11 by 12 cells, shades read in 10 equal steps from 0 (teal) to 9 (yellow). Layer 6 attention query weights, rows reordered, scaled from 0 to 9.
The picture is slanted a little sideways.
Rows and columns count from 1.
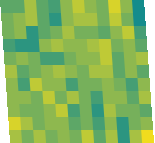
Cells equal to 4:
31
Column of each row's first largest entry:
10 10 11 9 9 1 3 4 5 1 12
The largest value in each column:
8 6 7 7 7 6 7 6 7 8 7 9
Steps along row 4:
down same up up down same up up down up down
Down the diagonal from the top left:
3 5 1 5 2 5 4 2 6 1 6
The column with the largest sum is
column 9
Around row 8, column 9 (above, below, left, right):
5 6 2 5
